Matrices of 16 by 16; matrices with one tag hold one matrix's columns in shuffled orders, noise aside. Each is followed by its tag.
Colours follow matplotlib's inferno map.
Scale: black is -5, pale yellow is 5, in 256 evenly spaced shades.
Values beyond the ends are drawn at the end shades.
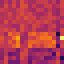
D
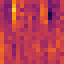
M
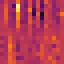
M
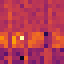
D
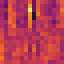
M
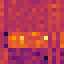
D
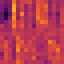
M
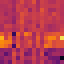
D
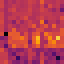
D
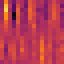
M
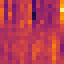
M
